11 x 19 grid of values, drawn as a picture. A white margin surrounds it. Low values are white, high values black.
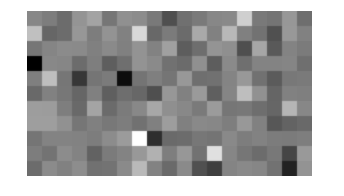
Histogram: heavy tails on both sides. Roughest part: bottom middle. Mirror symmetry: none. Seam: none. Calmest part: bottom left.
